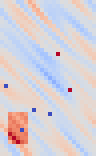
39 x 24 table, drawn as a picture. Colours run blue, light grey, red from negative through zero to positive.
Mirror symmetry: none. Roughest part: bottom left. Average level on the scale: 50%. Lone odd cells: 6, 2 higher and 4 lower than their neighbours. Odd patch: higher, in the bottom left. Grain: diagonal, down to the right.
